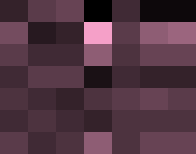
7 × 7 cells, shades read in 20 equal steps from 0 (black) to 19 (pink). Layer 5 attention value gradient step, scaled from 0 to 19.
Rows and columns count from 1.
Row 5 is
6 5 4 6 7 8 7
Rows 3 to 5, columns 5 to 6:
6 8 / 5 4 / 7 8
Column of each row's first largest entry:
3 4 4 2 6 2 4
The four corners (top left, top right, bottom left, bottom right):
4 1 7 8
